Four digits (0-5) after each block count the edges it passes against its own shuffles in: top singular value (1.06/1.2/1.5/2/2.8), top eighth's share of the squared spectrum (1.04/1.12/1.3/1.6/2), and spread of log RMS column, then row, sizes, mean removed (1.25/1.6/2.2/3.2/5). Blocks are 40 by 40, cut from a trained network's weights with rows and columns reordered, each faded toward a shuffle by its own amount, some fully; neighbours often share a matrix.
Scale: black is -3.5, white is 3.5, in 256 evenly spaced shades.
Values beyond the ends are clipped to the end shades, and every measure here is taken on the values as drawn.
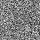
0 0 0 0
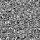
2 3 1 1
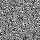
0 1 0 0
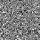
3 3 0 1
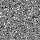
0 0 0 0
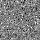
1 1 0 0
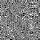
3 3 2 1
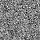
1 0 0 0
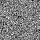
0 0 0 0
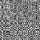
4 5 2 3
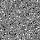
1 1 0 0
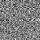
3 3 0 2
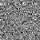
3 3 1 1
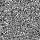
0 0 0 0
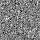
0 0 0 0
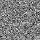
2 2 0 1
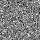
1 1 0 0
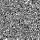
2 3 0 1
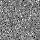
0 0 0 0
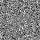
1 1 0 0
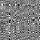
3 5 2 2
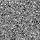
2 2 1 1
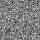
2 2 0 0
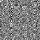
3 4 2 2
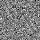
2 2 0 1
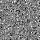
1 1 0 0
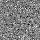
1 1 0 0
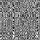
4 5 2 2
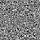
3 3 1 1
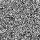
2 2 0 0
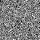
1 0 0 0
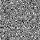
2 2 0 1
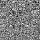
3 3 0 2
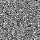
2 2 0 0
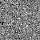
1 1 0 0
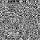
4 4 0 2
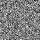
1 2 0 0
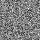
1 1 0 0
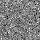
1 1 0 0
